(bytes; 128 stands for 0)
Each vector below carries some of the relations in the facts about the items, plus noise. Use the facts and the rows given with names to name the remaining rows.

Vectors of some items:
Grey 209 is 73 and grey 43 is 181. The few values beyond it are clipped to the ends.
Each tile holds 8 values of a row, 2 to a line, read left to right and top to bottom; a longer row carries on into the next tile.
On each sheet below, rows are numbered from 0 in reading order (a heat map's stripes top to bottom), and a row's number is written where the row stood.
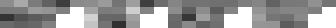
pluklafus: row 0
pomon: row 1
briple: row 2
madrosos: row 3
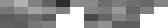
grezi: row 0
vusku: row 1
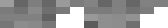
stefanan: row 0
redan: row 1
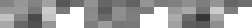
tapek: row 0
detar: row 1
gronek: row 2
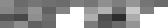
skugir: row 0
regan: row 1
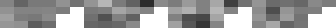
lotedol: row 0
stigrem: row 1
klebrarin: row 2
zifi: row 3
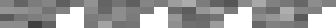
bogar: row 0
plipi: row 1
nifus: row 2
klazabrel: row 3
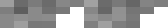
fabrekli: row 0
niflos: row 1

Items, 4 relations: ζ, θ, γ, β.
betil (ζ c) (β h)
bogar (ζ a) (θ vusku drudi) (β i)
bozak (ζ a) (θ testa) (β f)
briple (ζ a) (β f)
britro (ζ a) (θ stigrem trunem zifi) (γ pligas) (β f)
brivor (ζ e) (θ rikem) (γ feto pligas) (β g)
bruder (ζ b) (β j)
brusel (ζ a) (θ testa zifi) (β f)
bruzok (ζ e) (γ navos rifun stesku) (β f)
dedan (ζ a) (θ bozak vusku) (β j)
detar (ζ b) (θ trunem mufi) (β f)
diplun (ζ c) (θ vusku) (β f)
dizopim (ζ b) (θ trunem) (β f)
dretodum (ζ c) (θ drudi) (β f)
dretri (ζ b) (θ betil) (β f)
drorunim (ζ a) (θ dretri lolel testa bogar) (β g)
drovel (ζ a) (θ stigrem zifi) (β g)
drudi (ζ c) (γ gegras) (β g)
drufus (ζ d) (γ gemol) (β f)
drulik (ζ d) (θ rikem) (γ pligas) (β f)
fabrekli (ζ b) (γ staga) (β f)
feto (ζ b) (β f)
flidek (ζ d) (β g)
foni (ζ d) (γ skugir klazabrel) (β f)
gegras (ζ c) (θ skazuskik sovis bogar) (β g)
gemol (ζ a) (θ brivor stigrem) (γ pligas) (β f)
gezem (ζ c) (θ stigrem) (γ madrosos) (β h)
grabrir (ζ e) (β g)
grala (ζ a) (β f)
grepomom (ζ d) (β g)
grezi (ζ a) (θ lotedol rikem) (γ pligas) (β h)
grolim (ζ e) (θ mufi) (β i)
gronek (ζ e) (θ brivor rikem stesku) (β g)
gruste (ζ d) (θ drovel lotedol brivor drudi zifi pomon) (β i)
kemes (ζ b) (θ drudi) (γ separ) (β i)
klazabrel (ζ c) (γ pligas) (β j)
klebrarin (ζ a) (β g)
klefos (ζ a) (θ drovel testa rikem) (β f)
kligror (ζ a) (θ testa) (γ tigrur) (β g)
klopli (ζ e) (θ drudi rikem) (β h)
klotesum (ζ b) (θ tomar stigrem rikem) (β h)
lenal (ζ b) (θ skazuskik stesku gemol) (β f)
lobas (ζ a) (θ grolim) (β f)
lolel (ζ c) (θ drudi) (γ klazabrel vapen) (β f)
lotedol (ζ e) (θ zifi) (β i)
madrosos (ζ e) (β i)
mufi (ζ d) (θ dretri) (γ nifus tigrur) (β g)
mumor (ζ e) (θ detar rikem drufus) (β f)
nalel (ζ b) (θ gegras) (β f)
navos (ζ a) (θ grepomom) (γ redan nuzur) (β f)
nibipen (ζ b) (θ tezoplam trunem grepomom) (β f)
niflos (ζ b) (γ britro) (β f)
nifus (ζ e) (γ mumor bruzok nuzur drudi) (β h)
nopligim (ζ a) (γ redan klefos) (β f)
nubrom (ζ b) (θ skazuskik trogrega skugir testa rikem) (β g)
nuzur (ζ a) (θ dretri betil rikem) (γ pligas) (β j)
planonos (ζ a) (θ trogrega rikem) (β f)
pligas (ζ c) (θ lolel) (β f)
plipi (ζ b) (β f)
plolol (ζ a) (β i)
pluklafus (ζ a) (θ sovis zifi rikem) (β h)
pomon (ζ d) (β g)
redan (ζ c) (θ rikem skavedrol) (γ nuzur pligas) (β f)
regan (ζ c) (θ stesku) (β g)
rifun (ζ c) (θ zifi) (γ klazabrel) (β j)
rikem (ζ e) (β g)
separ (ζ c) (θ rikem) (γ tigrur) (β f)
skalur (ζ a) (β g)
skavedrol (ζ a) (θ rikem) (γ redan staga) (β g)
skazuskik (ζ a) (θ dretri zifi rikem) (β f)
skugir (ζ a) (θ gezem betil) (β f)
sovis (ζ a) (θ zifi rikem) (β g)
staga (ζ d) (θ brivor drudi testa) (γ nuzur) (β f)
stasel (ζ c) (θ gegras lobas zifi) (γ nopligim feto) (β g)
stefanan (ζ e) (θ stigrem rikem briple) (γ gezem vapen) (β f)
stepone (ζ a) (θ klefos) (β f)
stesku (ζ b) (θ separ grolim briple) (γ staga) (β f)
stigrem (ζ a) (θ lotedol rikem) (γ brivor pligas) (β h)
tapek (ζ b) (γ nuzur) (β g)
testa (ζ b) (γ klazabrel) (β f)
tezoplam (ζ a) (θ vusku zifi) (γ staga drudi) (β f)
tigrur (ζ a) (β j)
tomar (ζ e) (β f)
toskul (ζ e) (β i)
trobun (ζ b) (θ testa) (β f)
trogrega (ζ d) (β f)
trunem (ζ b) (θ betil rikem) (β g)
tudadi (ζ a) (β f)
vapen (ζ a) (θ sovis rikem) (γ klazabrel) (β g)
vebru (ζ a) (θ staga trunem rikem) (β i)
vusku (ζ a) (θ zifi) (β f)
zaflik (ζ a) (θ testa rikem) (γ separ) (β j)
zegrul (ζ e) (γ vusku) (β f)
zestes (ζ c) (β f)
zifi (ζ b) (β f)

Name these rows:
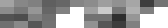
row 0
tigrur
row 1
kligror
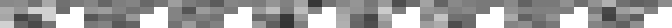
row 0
grepomom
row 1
vebru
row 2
bruder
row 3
drorunim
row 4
flidek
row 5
kemes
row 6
grolim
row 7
betil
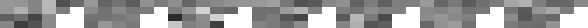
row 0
vapen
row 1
lenal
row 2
navos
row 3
klopli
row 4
dretodum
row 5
drulik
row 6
gezem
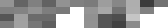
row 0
diplun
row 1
skavedrol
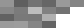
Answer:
nibipen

